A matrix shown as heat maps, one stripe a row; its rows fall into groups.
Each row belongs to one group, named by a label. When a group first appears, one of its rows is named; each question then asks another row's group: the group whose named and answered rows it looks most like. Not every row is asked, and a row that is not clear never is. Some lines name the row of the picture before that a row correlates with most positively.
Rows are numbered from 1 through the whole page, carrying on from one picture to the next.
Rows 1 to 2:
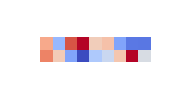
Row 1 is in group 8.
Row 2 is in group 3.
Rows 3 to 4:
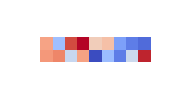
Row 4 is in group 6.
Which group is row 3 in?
8
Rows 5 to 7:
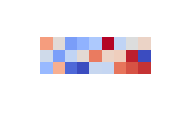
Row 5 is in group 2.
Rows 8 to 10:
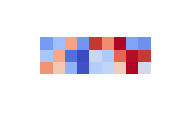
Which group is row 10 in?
3
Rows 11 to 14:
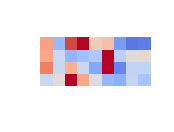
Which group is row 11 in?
8
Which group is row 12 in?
2
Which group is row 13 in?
2
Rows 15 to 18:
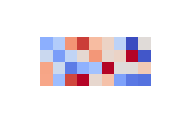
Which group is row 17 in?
2
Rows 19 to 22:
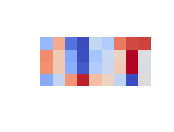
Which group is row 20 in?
3
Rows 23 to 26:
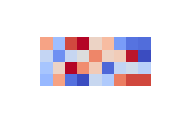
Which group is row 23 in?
8
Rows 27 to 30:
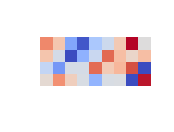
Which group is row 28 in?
2
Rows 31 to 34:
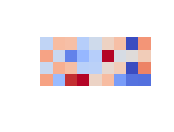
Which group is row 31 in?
6
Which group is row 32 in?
2
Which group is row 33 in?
6
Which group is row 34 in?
8
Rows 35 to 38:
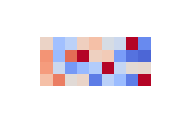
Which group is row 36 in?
8
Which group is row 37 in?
2
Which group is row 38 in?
6
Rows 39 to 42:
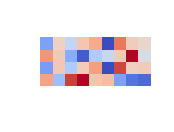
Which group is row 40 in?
3
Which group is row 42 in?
8
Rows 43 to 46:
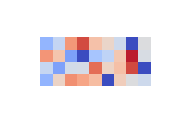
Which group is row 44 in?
3
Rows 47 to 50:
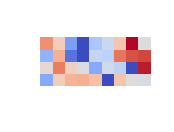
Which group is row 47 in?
3
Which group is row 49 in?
6
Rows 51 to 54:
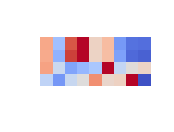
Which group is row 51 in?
8
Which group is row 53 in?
2
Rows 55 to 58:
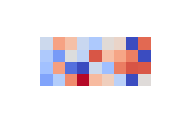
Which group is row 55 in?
6
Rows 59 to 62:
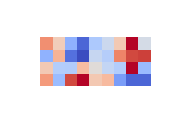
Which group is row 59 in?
3
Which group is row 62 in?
8
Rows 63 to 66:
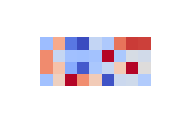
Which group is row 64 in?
2
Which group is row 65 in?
3
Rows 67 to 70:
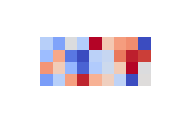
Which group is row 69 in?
3
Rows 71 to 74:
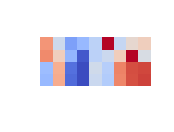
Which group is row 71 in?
2
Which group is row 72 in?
3
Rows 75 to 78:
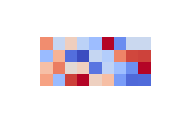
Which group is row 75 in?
2
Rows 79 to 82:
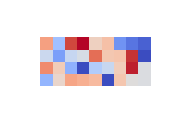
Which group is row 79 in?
8
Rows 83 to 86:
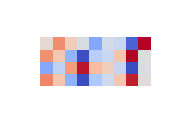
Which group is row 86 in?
3
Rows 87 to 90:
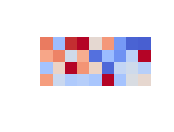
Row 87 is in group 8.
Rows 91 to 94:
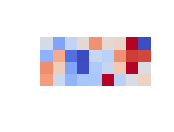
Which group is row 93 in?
3
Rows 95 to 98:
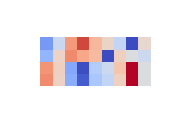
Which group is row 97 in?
3
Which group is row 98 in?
3
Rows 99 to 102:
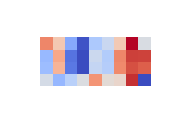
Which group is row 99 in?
3
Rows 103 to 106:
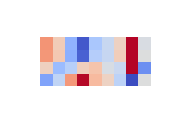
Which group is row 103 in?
3
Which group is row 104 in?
3
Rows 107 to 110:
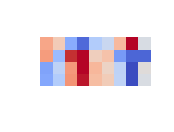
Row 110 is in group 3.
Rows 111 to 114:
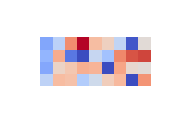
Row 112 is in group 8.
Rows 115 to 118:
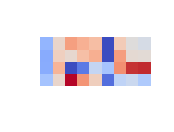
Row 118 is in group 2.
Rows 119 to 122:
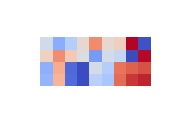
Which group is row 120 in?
6
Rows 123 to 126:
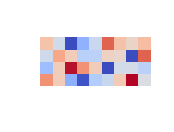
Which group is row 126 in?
3
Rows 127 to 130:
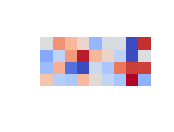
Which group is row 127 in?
6
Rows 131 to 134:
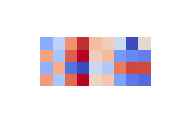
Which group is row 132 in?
8
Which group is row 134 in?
8
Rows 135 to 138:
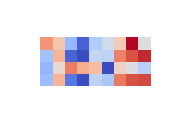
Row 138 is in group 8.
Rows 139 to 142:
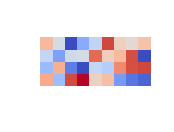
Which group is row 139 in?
2
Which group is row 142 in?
8
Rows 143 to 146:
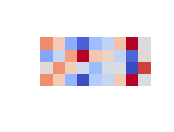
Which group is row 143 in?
3
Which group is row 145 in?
6
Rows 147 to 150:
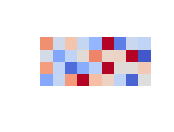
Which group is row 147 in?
2
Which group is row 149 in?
2
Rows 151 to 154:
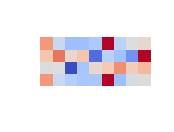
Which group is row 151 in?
2
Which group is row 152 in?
6
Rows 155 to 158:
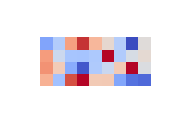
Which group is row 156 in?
2
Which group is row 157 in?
3
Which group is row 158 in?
8
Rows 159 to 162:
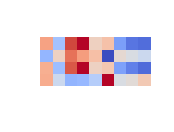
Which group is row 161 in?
8
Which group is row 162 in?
2
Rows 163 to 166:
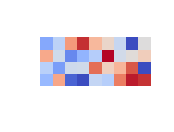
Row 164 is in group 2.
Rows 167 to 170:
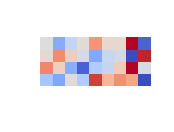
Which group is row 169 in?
3
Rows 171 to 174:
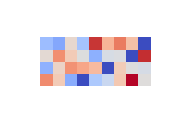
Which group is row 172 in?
6
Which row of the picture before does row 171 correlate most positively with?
170
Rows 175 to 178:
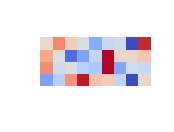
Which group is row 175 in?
6
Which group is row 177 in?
2
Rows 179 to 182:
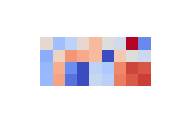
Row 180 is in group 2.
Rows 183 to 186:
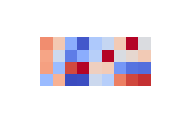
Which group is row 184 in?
2
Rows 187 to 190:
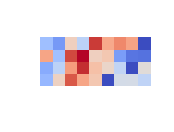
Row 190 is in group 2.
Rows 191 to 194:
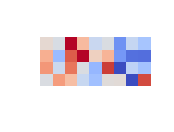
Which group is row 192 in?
8
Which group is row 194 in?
6
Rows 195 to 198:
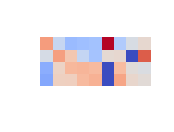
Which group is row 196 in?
6
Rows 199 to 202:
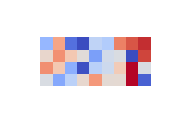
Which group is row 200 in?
6
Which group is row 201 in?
3
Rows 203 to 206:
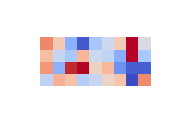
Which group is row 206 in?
6
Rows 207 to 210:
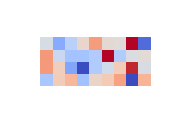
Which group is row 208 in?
2
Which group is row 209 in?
3
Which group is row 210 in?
6
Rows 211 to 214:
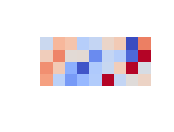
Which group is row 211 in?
6
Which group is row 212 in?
6
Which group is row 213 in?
3
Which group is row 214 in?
2
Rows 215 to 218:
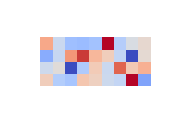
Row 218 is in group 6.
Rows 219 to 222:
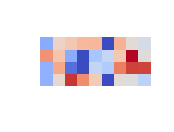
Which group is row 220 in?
3
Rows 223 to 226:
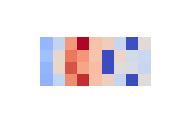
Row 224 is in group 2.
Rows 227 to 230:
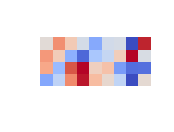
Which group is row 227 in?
6
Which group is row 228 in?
3
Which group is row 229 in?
8
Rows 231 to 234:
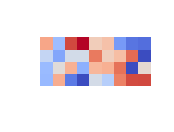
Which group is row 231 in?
8
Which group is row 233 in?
6
